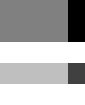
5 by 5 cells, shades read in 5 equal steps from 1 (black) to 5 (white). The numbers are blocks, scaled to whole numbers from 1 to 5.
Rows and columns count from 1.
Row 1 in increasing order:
1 3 3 3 3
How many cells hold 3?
8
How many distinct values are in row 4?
2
